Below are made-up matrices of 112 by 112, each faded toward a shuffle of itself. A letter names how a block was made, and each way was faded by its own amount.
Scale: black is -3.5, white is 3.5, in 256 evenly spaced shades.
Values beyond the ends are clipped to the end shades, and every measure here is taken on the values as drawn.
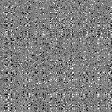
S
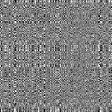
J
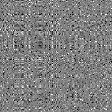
S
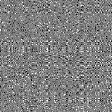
S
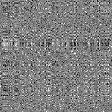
S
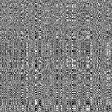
J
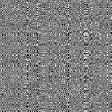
J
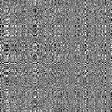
J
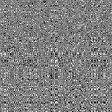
S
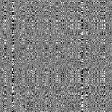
J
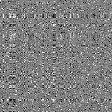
S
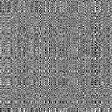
J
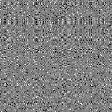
S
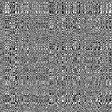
J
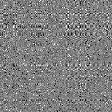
S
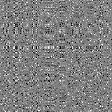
S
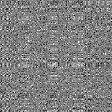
S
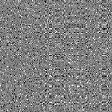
S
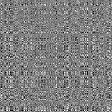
J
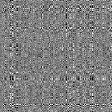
J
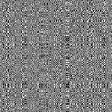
J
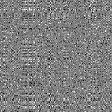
S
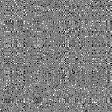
S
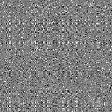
S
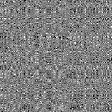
S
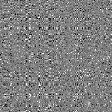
S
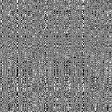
J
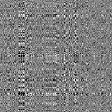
J
